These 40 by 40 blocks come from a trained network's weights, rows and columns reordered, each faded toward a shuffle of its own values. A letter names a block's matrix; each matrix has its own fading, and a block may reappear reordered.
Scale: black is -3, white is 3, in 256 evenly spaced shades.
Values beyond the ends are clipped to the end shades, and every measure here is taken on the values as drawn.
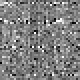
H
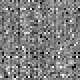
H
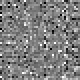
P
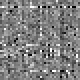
H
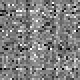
H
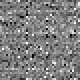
P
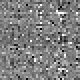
P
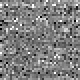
P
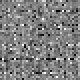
H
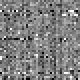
H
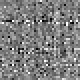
H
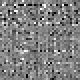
H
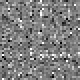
P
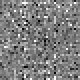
P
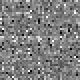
P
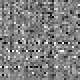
H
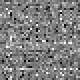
P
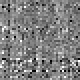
H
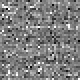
P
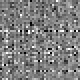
H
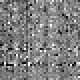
H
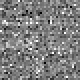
P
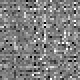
P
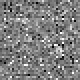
P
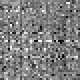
H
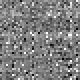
P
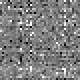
P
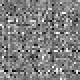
H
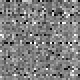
H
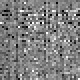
H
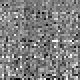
H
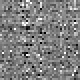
P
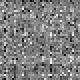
P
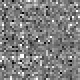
P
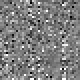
P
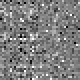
P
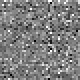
P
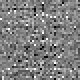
P
